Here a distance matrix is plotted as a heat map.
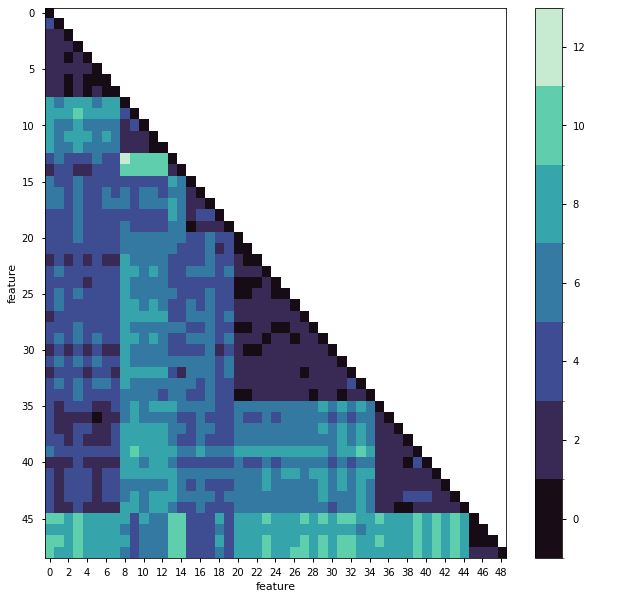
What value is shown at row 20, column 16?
4
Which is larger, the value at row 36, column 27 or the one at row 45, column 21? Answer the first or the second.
the second
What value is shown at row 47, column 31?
10
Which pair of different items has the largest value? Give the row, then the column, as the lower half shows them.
13, 8
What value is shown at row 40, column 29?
6
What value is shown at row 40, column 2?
2
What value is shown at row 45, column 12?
6
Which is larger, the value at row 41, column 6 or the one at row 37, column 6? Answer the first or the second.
the first
